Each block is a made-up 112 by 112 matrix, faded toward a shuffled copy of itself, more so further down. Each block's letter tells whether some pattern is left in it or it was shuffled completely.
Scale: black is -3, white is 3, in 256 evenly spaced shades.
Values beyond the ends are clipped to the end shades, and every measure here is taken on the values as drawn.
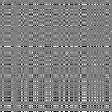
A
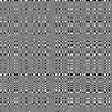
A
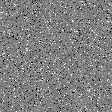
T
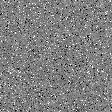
T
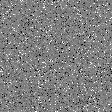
T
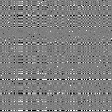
A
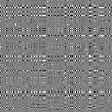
A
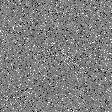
T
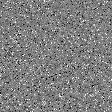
T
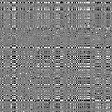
A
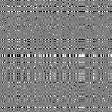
A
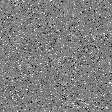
T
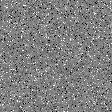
T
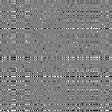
A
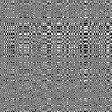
A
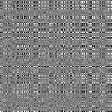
A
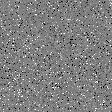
T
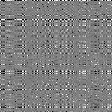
A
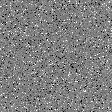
T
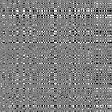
A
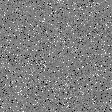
T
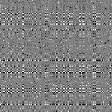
A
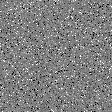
T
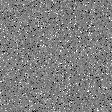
T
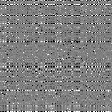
A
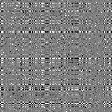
A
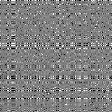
A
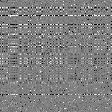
A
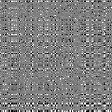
A
